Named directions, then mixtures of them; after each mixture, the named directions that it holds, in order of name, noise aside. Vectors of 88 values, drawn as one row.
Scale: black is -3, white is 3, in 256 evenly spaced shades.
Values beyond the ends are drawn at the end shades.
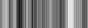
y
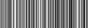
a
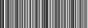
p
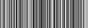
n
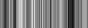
y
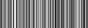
a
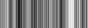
y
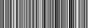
a, p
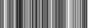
p, y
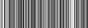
p, y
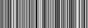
a, p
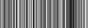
a, n, y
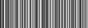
p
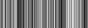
a, n, y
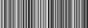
a, n, p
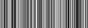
a, p, y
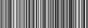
a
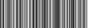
a, n, p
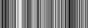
n, y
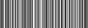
n, p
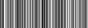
p, y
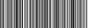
n, p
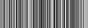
n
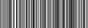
a, n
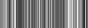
a, y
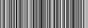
n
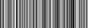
a, n, p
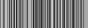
n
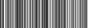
p, y
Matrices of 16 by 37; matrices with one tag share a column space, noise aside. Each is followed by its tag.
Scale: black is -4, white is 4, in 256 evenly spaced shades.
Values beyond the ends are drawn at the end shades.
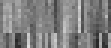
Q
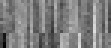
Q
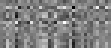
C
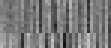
Q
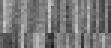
Q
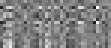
C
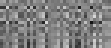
C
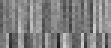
Q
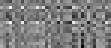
C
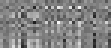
C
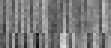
Q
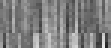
Q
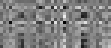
C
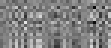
C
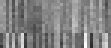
Q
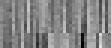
Q
